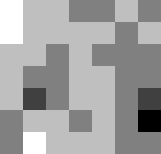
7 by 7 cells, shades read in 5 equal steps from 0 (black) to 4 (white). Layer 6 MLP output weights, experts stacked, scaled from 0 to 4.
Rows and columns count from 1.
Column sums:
21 19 18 19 19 15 12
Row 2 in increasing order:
2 3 3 3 3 3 4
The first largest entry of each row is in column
1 1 1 1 1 2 2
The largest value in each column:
4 4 3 3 3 3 3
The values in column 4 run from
2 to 3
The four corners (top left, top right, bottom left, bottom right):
4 2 2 2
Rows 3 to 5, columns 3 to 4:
2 3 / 2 3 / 2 3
